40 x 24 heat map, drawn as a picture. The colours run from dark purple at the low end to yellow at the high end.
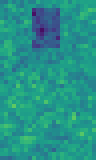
An odd patch, lower than its surroundings, sits in the top middle. No single row or column stands out from its neighbours. The ninth with the lowest average is the top middle. The field is mottled with small blotches. The values are skewed, with a long tail toward low values. There are no regular stripes.
